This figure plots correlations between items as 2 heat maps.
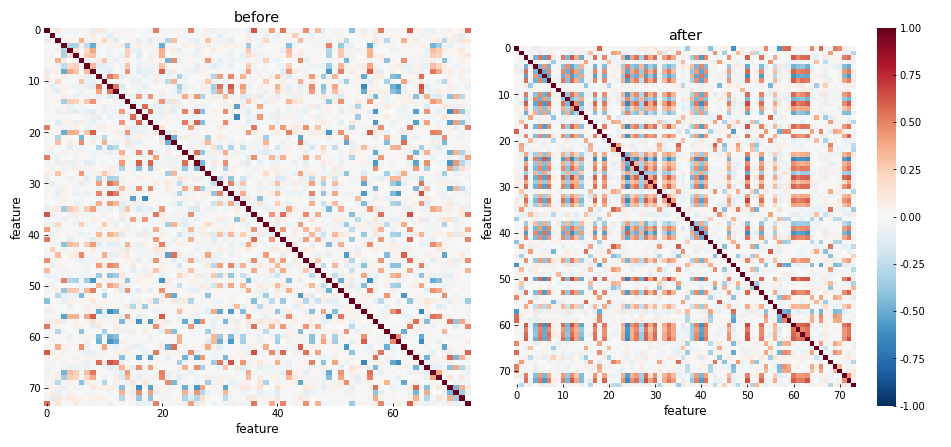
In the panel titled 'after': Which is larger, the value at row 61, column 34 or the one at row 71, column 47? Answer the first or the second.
the first
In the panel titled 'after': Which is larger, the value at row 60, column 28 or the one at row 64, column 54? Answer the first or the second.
the first
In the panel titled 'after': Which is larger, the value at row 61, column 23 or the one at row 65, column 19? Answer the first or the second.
the first
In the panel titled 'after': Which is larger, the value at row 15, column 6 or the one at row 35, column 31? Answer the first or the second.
the second
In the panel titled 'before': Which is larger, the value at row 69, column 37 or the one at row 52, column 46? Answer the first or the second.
the first
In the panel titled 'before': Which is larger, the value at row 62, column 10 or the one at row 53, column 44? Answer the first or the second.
the first
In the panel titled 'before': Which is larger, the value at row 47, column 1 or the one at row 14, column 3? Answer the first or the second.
the first
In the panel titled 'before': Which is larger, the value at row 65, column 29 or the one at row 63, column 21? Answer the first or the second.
the second
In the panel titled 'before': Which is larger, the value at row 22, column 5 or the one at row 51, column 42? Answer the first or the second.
the second
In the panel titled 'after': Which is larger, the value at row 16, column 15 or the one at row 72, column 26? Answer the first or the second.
the second
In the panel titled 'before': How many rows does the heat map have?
74
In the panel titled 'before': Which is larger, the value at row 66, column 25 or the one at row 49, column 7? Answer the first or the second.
the first
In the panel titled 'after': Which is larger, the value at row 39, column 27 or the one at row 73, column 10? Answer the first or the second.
the second
